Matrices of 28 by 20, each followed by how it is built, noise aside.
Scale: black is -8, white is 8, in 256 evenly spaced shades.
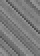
Toeplitz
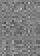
low rank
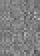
low rank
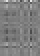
low rank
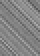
Toeplitz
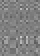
low rank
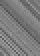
Toeplitz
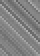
Toeplitz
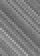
Toeplitz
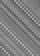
Toeplitz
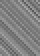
Toeplitz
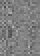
low rank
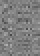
low rank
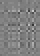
low rank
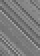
Toeplitz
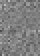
low rank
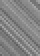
Toeplitz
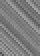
Toeplitz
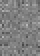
low rank
